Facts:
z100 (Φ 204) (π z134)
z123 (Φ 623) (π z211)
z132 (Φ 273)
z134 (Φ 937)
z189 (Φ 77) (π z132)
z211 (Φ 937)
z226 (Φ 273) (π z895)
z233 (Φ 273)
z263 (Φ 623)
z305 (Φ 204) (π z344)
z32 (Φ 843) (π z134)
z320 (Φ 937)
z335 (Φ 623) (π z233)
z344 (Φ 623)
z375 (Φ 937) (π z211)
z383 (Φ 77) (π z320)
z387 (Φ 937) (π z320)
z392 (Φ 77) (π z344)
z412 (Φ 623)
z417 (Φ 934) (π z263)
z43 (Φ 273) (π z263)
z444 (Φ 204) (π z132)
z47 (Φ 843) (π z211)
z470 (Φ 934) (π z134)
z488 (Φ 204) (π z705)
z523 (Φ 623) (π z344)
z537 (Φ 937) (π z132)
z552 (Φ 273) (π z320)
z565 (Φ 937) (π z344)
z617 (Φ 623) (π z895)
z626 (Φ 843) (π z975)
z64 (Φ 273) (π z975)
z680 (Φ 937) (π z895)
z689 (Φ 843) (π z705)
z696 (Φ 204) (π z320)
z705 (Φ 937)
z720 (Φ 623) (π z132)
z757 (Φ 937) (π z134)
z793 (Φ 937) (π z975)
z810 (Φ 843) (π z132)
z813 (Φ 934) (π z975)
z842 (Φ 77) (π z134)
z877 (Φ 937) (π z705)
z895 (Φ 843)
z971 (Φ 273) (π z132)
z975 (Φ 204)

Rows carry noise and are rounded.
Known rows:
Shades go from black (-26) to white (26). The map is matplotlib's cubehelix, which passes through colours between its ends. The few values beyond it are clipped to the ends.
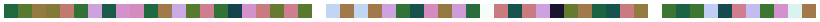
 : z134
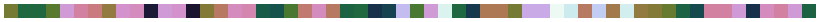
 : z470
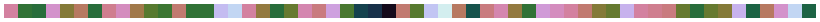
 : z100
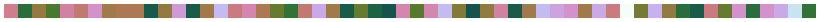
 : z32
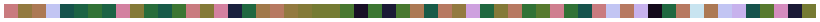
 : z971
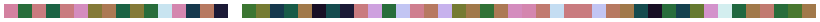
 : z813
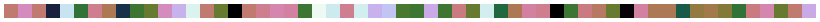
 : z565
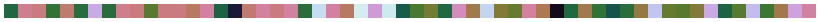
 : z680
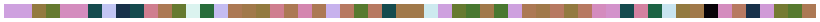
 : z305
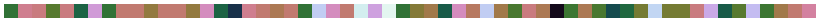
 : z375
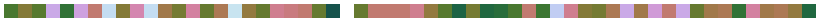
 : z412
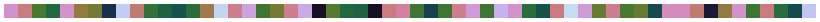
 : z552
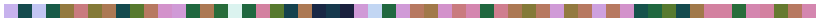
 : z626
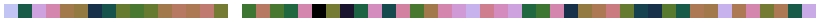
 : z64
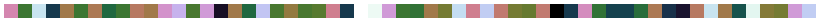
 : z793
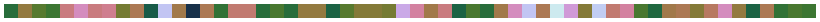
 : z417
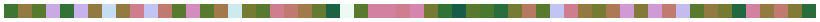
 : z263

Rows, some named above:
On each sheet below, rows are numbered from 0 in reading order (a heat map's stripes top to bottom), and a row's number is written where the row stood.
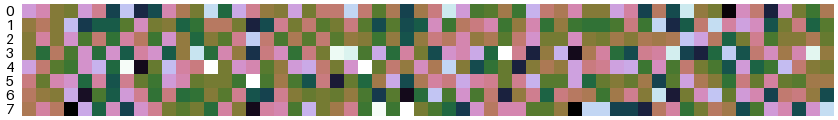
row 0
z305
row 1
z189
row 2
z488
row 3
z757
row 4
z523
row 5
z975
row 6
z444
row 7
z387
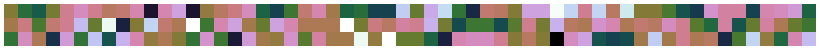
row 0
z470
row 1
z344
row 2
z320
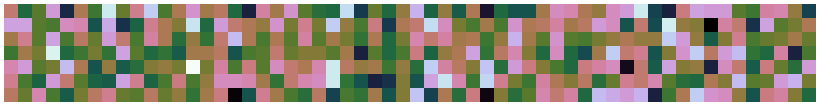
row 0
z720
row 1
z305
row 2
z488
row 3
z132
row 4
z392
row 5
z842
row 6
z810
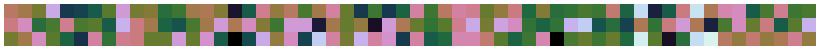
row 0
z189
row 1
z383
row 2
z537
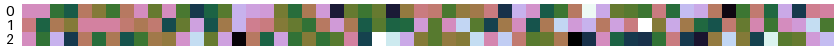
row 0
z696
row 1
z32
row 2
z793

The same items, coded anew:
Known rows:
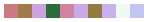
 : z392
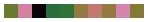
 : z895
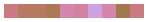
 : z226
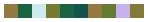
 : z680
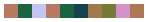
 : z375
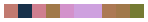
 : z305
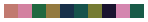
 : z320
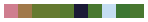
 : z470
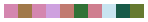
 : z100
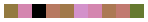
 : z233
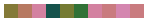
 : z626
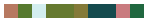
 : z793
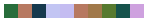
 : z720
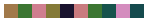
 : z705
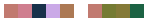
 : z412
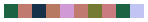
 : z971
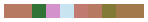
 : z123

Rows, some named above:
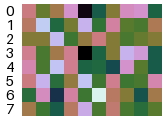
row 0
z134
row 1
z552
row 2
z813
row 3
z134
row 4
z757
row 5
z552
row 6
z132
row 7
z488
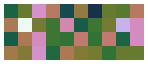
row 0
z537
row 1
z383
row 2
z810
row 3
z813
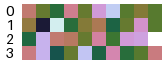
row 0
z975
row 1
z565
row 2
z189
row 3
z552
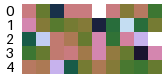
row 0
z344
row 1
z470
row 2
z189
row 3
z444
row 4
z813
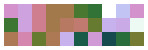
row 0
z842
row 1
z189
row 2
z696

